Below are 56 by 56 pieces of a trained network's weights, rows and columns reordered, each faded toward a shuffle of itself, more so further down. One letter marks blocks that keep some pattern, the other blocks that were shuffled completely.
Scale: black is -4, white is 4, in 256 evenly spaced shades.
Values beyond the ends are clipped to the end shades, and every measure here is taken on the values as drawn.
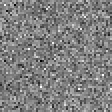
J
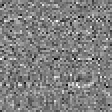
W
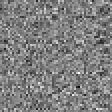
W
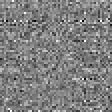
W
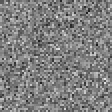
J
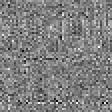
W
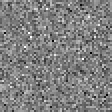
J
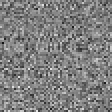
W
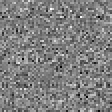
W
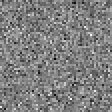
J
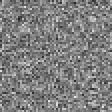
W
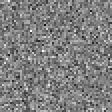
J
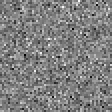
J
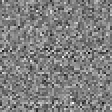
W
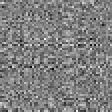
W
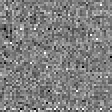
W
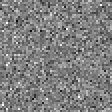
J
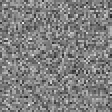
W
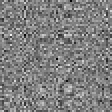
W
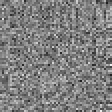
W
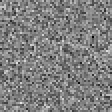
J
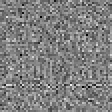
W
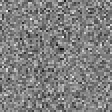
W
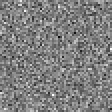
J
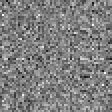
W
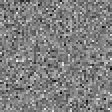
J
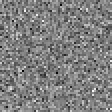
J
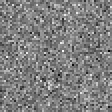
J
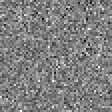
J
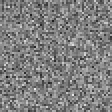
J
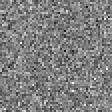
J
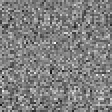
W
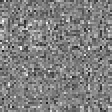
W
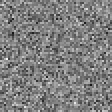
J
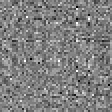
W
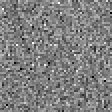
J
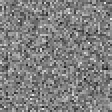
J
